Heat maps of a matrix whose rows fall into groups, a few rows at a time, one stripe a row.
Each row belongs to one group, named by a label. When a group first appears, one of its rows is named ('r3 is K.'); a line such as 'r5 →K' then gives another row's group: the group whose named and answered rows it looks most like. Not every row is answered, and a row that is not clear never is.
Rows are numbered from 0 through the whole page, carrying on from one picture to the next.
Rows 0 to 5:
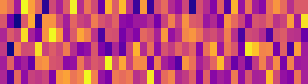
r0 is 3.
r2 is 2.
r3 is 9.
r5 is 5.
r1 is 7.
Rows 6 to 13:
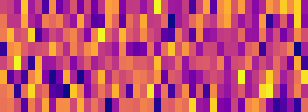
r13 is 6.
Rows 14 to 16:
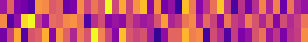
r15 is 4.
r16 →6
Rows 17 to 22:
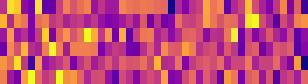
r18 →9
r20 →2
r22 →4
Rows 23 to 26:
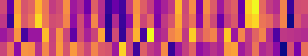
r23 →9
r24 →9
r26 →4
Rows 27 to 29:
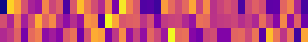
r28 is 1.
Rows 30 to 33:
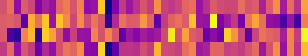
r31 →6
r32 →7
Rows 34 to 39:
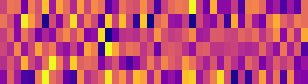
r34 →6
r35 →3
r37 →1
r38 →2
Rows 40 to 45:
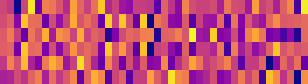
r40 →7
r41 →3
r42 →6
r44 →2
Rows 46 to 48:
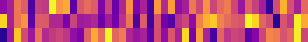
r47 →9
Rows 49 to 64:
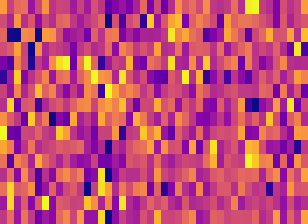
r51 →7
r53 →5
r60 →9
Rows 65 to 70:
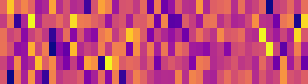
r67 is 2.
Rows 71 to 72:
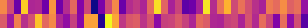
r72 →1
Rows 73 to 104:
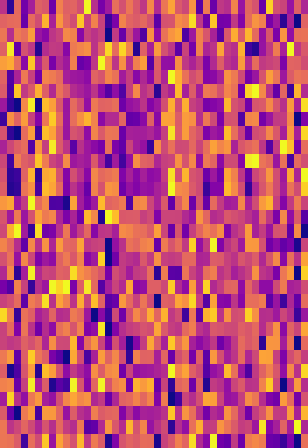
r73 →5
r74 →6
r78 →7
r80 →7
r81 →2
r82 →7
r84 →9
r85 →7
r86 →7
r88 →1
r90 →6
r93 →5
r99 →7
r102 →7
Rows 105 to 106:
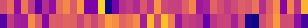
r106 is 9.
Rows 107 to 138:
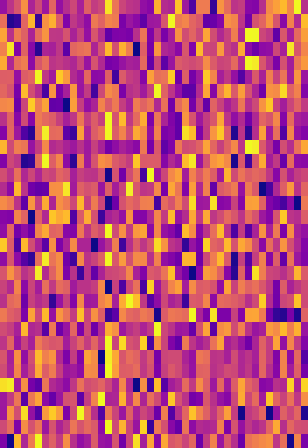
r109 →9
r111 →9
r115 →3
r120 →5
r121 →6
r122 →5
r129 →6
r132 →1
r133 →1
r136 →2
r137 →3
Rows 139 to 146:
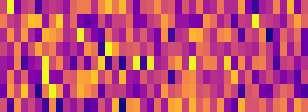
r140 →4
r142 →1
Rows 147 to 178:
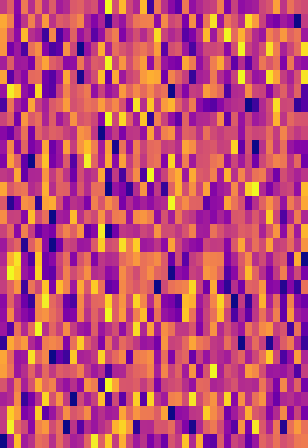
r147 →3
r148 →6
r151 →3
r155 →3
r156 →5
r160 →9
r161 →7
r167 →6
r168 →3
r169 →3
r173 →6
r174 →1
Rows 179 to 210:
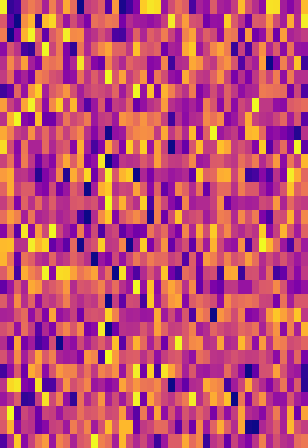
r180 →7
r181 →4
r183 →2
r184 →3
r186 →4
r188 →6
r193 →3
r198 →4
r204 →1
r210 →6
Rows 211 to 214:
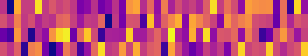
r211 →9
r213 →5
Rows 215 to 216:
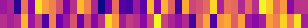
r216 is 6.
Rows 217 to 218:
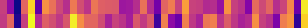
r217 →7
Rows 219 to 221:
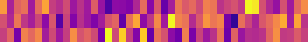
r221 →3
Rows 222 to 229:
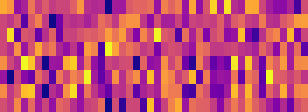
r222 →6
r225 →1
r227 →5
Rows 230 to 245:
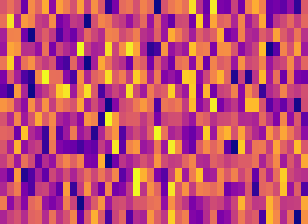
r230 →6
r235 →3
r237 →6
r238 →1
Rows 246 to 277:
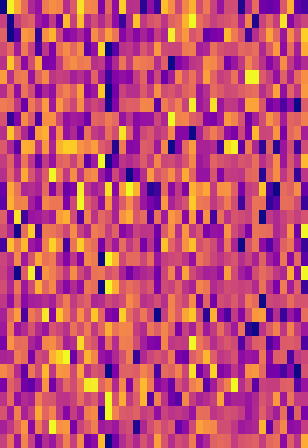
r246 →2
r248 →7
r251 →9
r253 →6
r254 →7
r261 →5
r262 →7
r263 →2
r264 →1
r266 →1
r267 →5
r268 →6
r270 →2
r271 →5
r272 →6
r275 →1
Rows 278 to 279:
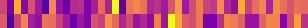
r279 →7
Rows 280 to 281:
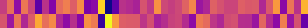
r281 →1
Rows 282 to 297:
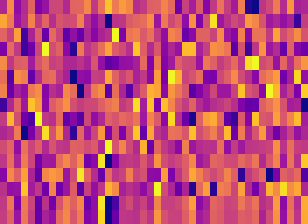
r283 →6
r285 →3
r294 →2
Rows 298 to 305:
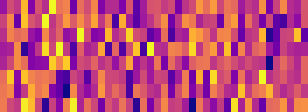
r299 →4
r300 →2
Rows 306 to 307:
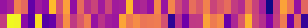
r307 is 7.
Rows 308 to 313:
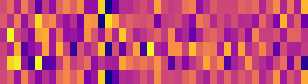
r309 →1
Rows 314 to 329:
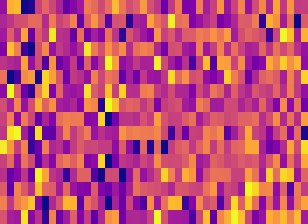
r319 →7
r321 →1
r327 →9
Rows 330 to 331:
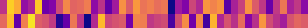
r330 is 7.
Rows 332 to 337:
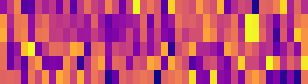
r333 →9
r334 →9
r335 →4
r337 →6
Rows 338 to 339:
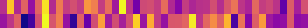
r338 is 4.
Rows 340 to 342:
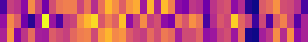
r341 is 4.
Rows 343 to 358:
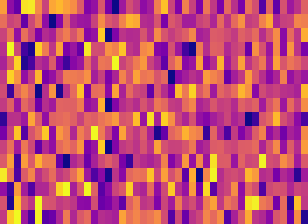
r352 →6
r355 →6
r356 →5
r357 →9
